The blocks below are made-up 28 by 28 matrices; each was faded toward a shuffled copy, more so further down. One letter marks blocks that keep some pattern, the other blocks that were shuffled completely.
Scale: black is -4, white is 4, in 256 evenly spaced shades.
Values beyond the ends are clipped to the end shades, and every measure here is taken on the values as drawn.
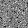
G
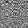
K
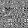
K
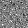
G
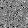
G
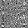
K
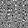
K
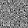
K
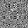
K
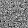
G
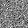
G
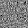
K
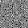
K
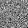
G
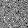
G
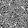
G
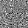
K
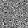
K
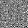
K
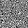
K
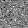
G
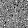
G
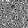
K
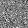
G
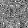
K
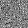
K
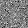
G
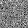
G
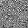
K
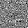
K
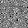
K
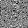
K
